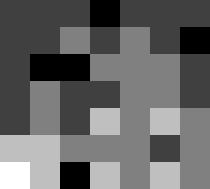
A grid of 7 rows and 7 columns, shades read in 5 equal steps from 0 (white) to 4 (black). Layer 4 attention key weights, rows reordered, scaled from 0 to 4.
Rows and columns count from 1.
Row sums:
22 20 20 18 14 13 11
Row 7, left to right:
0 1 4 1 2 1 2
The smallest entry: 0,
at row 7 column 1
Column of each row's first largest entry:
4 7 2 1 1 6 3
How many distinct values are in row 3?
3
